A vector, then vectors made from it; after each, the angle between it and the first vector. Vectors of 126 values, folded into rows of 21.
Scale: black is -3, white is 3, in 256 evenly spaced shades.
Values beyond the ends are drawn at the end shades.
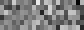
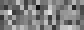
partly aligned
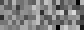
nearly parallel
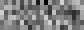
partly opposed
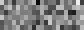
nearly opposite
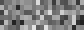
partly aligned
